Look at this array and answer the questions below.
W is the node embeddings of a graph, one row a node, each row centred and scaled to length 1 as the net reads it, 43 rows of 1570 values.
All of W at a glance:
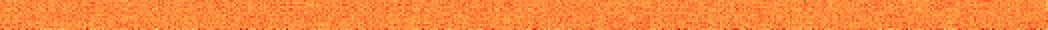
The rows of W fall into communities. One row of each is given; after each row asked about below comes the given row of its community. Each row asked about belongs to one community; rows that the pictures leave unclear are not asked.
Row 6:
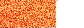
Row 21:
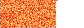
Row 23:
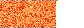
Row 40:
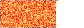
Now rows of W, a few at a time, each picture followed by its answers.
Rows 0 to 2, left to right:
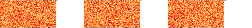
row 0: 40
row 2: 21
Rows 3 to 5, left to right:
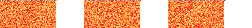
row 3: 6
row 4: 6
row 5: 23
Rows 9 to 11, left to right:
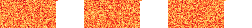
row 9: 21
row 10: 23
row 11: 6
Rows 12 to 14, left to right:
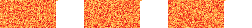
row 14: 40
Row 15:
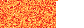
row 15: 21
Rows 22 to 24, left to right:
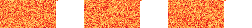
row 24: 40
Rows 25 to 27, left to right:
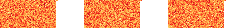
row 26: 21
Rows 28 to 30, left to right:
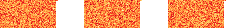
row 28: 21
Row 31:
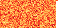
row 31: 40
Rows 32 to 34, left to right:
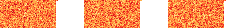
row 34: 40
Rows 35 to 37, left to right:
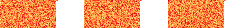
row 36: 23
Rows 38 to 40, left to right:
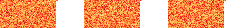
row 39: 23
